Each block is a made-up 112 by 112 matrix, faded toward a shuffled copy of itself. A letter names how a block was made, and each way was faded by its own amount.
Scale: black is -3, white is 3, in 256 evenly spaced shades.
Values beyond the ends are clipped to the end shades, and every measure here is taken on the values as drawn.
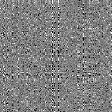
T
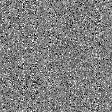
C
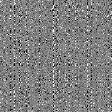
T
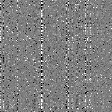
T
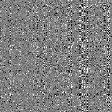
T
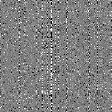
T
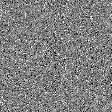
C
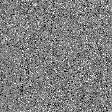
C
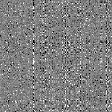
T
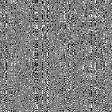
T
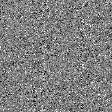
C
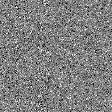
C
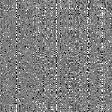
T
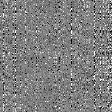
T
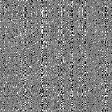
T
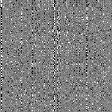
T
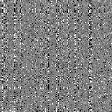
T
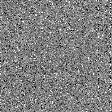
C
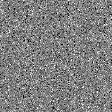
C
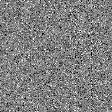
C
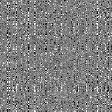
T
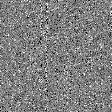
C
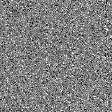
C
